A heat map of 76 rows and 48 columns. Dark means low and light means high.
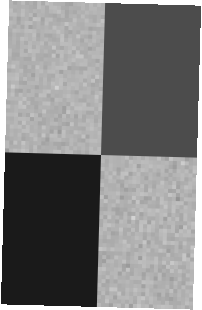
It is made of 2 by 2 panels. Panel 1,1: high, fine-grained, faint in contrast. Panel 1,2: low, flat. Panel 2,1: very low, flat. Panel 2,2: high, fine-grained, faint in contrast.
